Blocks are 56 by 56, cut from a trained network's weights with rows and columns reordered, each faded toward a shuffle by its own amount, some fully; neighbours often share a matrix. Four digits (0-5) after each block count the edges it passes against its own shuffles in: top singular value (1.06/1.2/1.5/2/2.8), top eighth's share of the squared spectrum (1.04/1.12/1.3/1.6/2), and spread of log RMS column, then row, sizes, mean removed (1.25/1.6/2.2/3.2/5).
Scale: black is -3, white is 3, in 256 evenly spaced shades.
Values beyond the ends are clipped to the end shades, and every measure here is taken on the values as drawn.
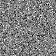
1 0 0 0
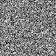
2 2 1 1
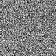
3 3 1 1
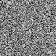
2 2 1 0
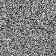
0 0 0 0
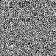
3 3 0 1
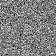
0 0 0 0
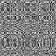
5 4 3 3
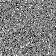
0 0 0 0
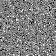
1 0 0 0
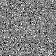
3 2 0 0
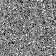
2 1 0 0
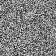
2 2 0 0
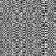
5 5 3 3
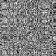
4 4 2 2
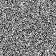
0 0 0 0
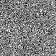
2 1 0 0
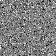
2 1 0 0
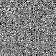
3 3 0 1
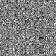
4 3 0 2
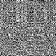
4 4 1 2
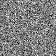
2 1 0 0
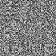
3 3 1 0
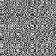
4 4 2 3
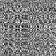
4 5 1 3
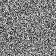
2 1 0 0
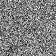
1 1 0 0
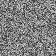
0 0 0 0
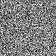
1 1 0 0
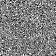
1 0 0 0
